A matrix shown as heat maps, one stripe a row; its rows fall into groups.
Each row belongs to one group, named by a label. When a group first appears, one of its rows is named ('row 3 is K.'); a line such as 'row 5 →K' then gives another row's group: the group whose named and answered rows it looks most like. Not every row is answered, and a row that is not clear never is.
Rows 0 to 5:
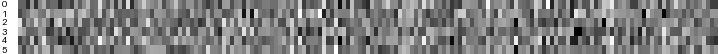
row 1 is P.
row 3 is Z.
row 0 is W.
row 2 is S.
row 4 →W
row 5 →S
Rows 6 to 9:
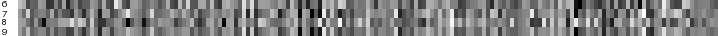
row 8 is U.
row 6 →Z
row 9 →Z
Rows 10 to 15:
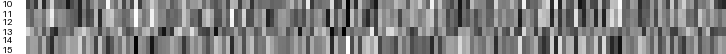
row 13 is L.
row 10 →W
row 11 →W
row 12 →W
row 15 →U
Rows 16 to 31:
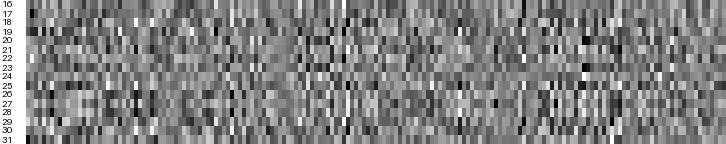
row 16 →S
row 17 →S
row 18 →W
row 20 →Z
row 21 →U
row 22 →L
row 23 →Z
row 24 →P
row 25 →W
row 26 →U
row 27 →U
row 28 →U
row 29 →S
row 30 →W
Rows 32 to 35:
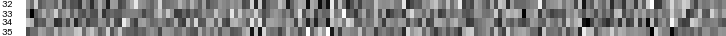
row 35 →P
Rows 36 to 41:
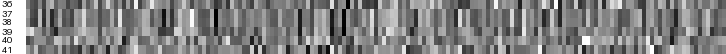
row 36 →W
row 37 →L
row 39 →L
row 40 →P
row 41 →Z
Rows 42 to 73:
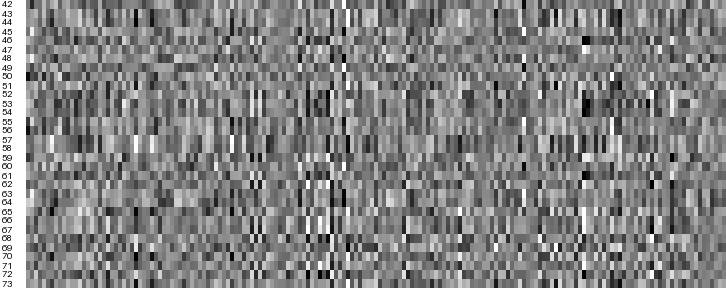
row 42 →S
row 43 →U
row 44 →U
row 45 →L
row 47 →P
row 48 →L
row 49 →S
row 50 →L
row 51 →U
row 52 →Z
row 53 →Z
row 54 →Z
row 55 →L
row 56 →L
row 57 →W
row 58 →W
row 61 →Z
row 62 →P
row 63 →L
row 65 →U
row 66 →P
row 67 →P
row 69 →W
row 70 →U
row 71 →P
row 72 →Z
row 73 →U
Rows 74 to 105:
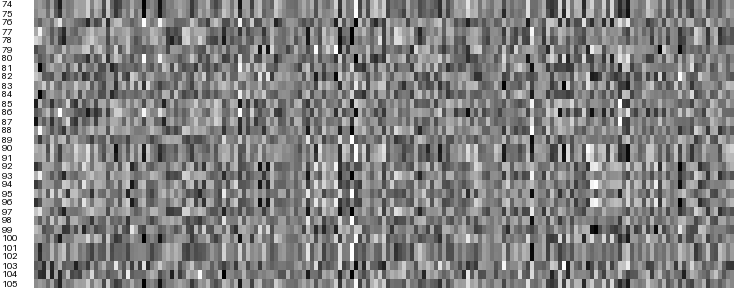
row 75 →U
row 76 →W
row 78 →L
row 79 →P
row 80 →W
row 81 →S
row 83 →U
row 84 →S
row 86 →W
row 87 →L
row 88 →L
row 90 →U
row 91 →U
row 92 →P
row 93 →L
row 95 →S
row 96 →P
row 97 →L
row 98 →S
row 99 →Z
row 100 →U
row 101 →S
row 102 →S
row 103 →W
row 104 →L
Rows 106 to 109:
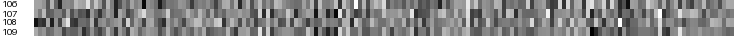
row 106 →U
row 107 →Z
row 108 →L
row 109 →Z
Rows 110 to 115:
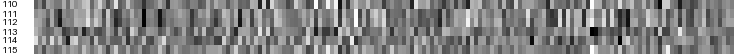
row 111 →U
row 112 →U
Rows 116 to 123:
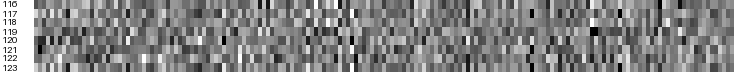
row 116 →P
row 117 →S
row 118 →P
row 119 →Z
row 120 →L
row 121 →S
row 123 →S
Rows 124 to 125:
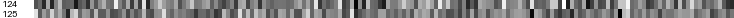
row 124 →W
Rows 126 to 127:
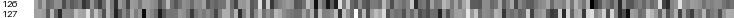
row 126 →Z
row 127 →U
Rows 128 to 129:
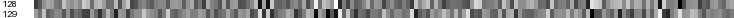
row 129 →Z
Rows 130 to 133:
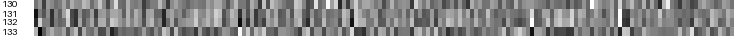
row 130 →P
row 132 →L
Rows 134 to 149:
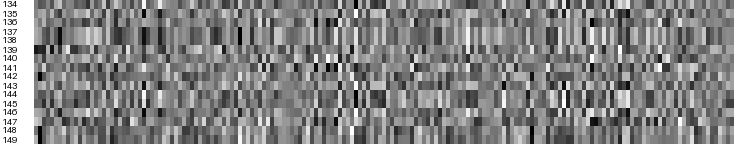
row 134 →W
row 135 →U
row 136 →Z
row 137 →U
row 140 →P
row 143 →U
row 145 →W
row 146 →U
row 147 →Z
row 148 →S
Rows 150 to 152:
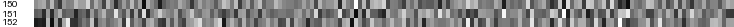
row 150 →U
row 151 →W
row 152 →L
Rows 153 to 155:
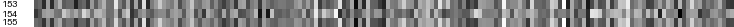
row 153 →W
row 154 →P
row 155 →W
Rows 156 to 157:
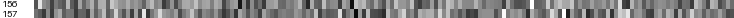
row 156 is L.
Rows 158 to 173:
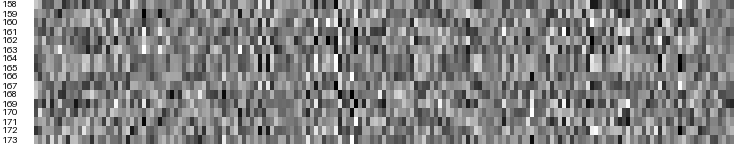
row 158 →Z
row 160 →P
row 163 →W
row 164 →P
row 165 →P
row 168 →L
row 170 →L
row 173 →S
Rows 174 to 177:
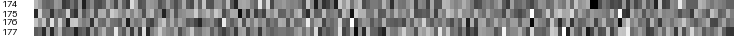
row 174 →Z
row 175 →L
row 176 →S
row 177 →W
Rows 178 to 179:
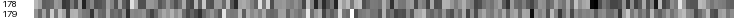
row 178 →Z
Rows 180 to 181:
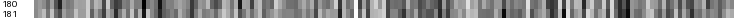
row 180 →U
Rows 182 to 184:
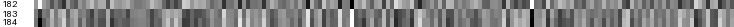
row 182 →L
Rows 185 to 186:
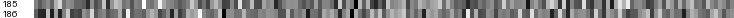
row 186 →L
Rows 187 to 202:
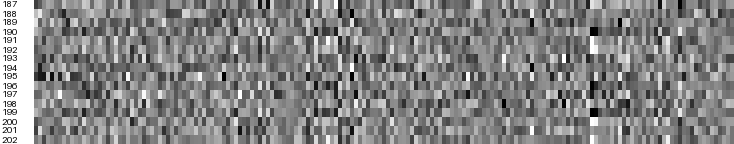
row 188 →L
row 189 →S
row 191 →P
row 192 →P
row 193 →W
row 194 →S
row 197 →W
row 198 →U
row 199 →Z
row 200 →P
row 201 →L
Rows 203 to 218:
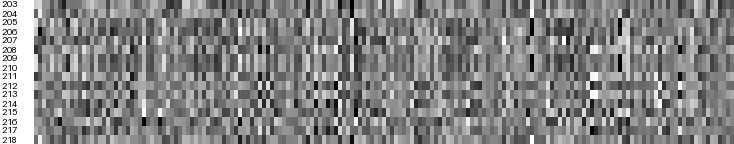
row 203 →L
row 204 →L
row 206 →S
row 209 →S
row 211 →P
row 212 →Z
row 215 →W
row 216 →U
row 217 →Z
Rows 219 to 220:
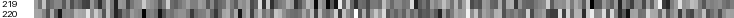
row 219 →Z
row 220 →U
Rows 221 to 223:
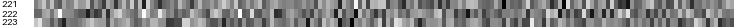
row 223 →L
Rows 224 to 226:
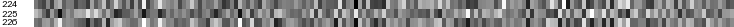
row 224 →W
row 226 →W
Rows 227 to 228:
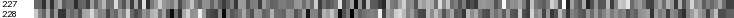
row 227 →W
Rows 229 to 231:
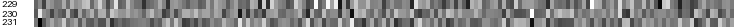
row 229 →P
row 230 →L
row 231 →S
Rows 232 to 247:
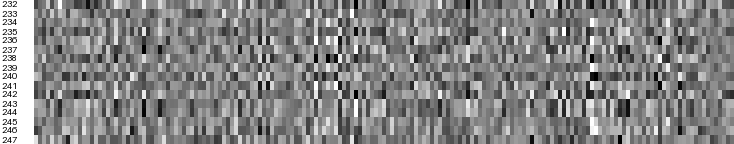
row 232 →W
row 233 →S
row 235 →W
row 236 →P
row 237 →U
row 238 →Z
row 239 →P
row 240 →Z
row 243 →U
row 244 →U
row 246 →P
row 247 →S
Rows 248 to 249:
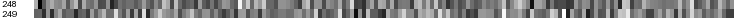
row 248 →S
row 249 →W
